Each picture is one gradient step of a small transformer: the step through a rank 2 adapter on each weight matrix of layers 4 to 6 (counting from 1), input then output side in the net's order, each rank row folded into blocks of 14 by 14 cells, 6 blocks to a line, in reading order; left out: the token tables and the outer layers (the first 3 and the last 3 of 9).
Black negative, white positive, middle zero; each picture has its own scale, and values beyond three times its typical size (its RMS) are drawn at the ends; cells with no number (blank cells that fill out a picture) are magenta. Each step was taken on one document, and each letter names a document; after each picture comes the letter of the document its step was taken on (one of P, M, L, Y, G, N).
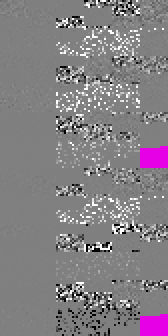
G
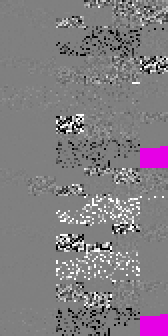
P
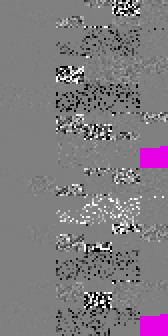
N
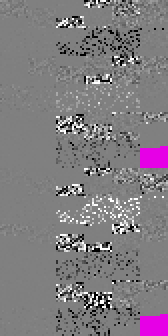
N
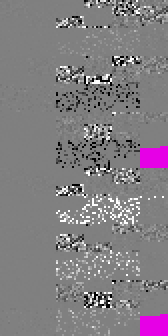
P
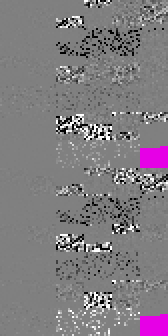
P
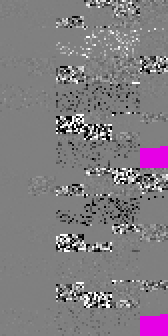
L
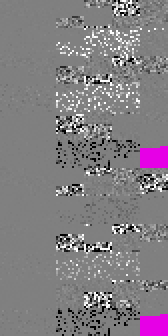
L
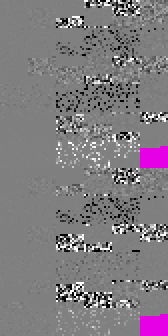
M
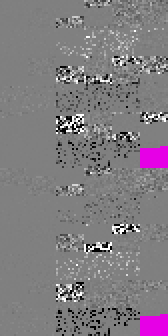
L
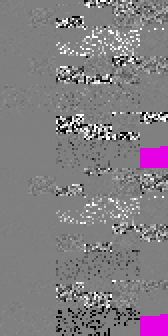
G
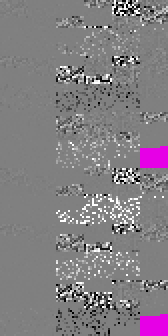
P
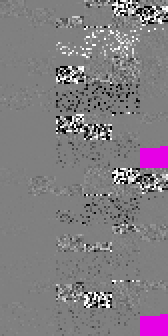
L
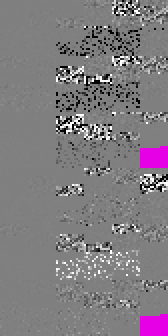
N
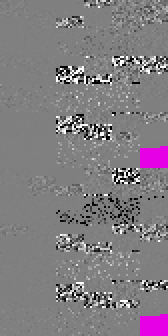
M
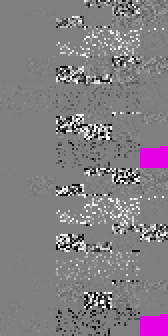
G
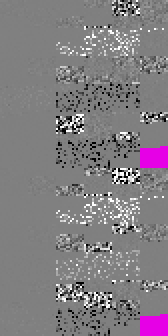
M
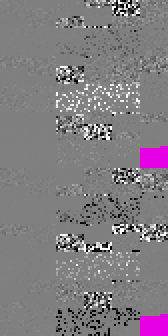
G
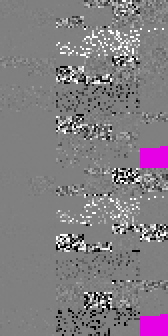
G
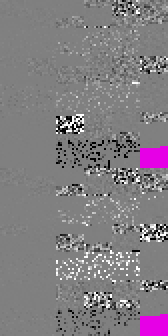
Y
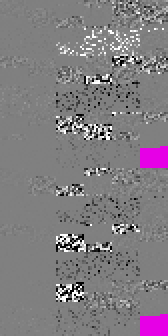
G
